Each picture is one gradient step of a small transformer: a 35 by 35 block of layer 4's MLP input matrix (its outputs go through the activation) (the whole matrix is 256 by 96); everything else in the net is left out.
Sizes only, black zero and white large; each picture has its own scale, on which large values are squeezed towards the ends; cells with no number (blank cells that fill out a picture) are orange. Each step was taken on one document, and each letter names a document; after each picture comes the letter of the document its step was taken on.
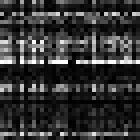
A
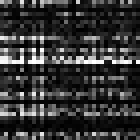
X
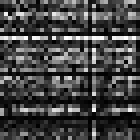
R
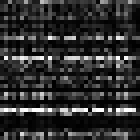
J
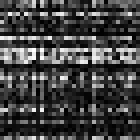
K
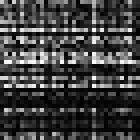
R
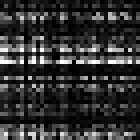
A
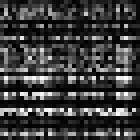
J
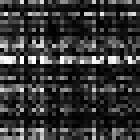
A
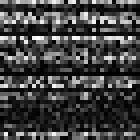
R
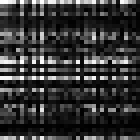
X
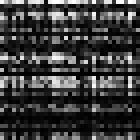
R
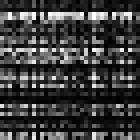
K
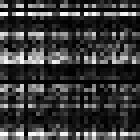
A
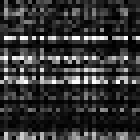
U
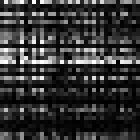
X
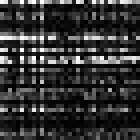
X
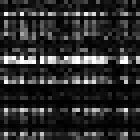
U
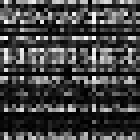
R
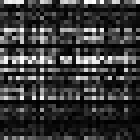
X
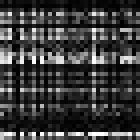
K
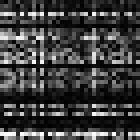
K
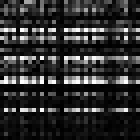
U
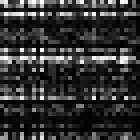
X
